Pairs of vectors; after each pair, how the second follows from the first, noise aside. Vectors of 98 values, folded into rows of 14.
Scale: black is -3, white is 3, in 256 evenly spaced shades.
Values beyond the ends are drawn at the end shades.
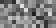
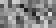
sign-scrambled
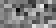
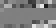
partly zeroed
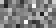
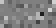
partly zeroed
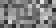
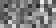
sign-scrambled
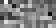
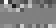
partly zeroed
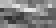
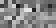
sign-scrambled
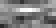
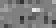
partly zeroed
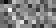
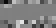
partly zeroed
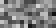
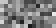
sign-scrambled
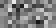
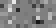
partly zeroed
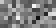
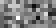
sign-scrambled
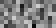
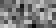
sign-scrambled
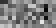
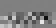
partly zeroed
